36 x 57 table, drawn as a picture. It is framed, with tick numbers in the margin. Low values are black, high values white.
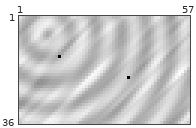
Slope: none. Mirror symmetry: none. Lone odd cells: 2, each lower than its neighbours. Rings: centred on the top left. Odd rows or columns: none. Grain: diagonal, up to the right. Average level on the scale: 80%.
